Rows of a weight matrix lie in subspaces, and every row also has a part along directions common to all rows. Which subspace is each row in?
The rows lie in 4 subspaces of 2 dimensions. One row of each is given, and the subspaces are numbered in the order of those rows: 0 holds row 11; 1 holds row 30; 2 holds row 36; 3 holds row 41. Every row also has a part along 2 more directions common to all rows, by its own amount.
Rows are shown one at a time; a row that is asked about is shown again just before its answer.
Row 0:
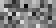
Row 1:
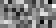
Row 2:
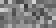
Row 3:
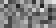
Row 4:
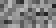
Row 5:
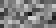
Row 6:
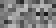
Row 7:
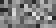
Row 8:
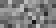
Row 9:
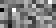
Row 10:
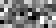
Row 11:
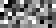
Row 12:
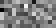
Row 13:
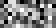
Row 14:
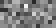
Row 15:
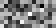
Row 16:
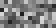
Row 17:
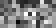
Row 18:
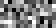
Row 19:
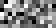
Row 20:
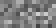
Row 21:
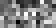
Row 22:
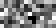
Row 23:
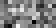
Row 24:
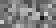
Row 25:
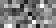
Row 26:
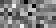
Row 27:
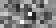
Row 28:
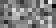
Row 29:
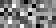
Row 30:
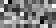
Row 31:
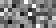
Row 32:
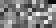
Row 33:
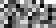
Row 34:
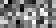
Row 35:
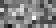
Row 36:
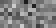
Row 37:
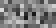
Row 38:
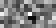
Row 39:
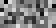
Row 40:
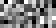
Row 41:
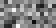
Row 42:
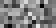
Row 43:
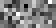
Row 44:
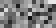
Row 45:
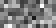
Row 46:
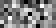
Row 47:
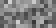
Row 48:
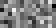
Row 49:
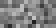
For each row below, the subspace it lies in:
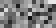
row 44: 2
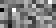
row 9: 0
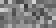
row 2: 0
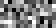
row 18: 0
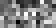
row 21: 1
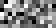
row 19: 0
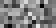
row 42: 3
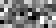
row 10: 3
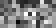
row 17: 1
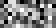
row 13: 3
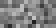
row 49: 3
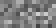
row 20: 2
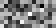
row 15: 1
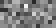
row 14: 0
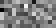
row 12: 0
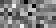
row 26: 2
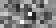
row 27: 1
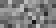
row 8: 3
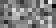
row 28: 0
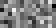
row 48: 0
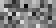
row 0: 0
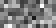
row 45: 3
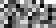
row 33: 2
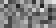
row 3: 2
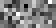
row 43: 0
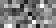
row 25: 3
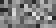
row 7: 0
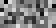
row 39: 3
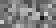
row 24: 3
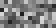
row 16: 1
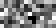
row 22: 1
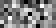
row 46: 3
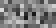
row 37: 1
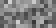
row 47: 1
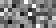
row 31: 2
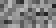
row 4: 2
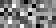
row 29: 2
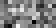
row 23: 3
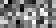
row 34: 1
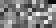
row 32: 2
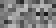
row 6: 2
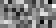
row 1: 0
